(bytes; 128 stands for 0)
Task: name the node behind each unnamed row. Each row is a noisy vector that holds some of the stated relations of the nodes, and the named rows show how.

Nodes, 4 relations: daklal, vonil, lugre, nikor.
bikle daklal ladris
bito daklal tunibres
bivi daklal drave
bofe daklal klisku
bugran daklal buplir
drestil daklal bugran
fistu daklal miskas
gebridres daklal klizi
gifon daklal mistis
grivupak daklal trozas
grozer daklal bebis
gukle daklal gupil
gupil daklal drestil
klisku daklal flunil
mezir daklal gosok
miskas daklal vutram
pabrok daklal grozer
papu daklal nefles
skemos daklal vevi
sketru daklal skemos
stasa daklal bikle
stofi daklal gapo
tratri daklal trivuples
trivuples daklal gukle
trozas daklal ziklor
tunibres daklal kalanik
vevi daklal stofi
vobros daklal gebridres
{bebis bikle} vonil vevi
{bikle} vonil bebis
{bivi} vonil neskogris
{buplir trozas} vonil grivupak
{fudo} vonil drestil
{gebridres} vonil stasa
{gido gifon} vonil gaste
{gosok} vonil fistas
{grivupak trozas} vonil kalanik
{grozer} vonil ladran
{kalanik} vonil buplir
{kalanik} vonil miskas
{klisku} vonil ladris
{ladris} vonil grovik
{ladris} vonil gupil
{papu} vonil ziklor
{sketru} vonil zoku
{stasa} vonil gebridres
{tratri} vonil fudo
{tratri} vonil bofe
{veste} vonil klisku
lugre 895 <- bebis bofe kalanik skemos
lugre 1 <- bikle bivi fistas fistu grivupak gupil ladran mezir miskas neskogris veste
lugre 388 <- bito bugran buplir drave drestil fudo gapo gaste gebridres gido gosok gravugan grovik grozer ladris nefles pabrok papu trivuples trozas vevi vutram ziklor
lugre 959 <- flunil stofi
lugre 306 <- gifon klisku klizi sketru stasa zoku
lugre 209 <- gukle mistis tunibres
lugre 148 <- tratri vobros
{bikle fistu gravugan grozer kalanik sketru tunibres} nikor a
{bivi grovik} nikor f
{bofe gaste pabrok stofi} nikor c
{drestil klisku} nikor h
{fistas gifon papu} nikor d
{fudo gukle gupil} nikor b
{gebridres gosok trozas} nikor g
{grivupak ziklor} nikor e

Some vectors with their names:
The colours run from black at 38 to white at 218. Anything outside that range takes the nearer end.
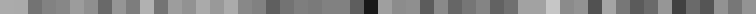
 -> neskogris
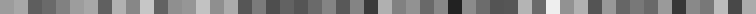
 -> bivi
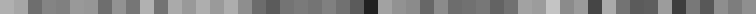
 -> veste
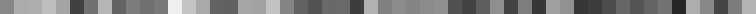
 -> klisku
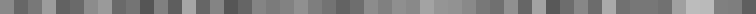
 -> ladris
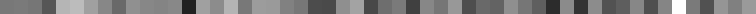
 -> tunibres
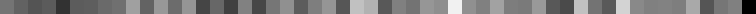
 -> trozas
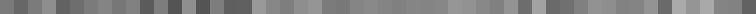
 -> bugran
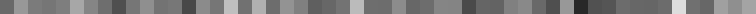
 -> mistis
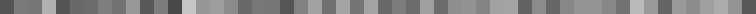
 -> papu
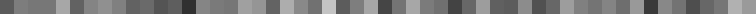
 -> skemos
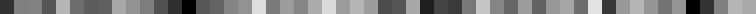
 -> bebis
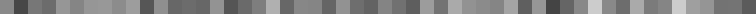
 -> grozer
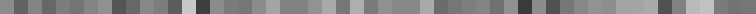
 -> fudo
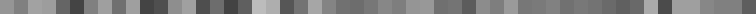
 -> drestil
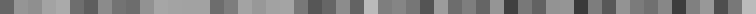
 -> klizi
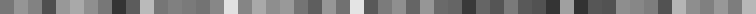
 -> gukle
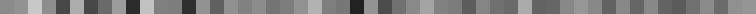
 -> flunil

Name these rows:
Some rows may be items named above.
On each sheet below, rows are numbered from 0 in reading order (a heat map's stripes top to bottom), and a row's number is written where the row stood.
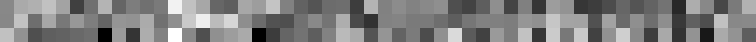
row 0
klisku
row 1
fistas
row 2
grivupak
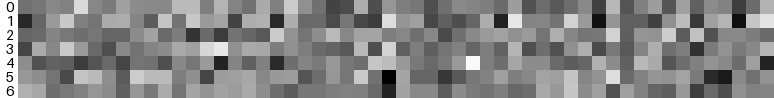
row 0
sketru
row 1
stasa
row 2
vevi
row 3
gifon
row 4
buplir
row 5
bikle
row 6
miskas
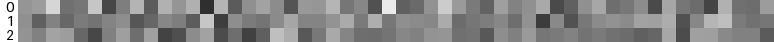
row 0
stofi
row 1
fudo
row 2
drestil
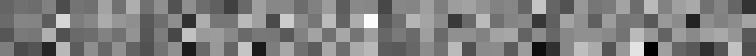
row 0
gosok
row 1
bofe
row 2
papu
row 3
kalanik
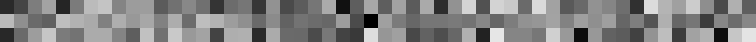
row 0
gebridres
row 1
fistu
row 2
stasa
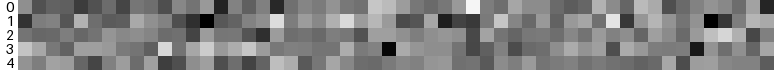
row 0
buplir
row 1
bebis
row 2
grovik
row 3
gupil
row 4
drestil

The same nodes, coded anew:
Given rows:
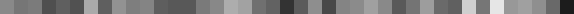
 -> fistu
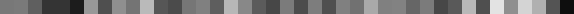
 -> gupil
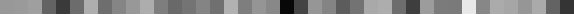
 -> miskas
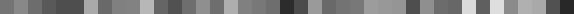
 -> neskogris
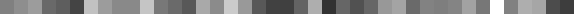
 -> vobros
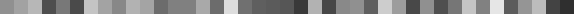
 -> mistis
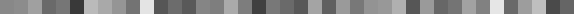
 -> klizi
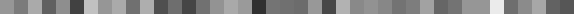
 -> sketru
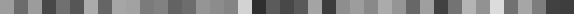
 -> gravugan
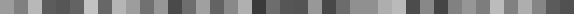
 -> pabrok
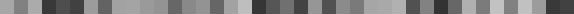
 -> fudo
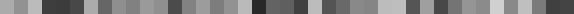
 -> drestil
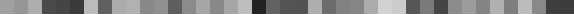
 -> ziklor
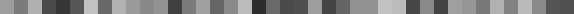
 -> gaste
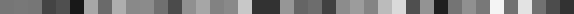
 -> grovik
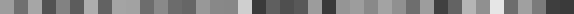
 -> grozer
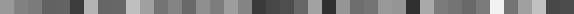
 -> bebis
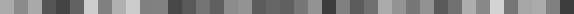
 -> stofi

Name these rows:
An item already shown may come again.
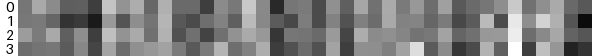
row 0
gifon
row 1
gupil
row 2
sketru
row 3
ladris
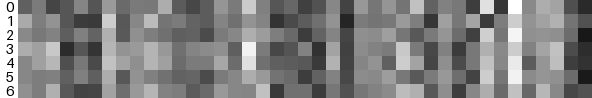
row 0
veste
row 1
bofe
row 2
bikle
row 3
gukle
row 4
mistis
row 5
bikle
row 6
gebridres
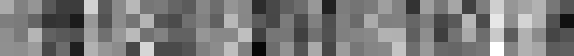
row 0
bofe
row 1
gupil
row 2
gosok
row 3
klisku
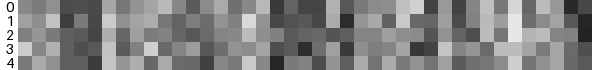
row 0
vevi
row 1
tunibres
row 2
bivi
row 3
kalanik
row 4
gifon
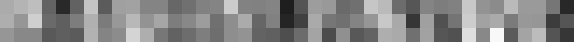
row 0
grivupak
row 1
buplir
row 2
flunil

